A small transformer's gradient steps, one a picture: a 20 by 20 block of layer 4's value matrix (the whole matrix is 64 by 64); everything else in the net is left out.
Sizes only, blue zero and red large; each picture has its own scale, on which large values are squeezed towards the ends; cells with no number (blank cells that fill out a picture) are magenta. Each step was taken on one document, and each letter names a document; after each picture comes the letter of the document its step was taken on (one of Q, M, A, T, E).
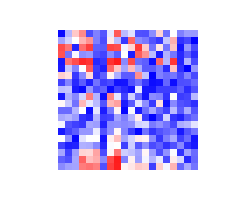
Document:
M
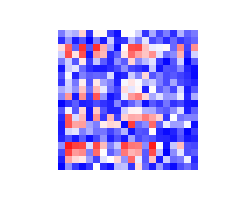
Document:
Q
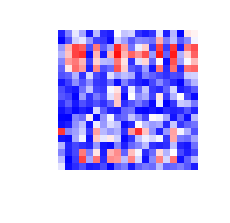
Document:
M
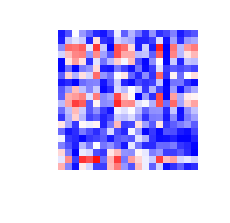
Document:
M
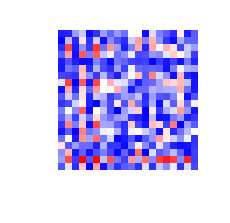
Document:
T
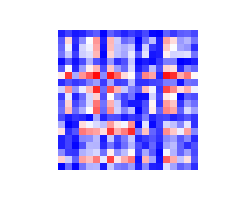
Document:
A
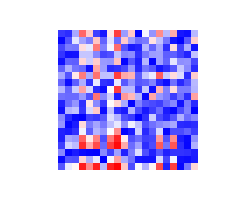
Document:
M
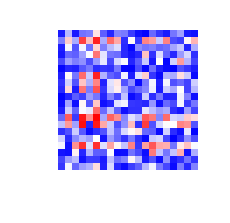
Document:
T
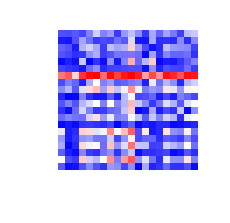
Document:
A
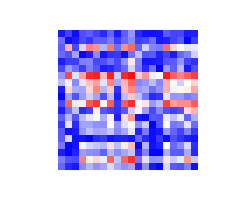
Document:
A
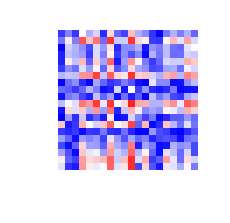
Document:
A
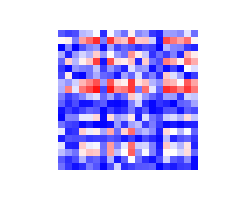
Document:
A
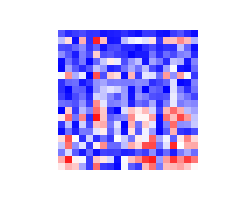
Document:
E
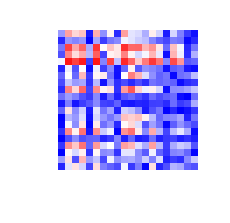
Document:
Q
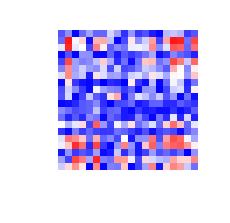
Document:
E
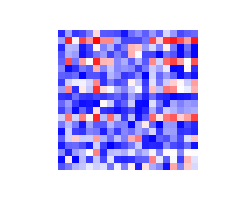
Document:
E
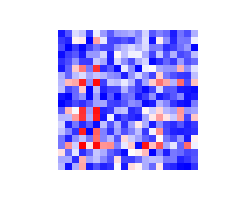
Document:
T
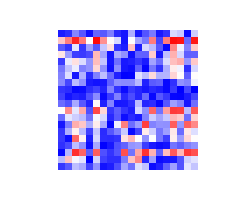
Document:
E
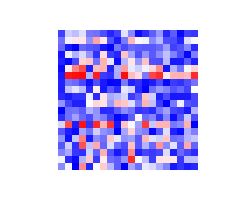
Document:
T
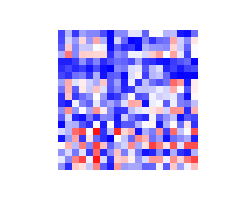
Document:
E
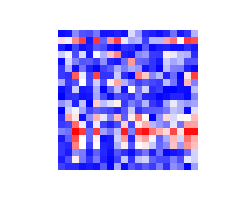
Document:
E
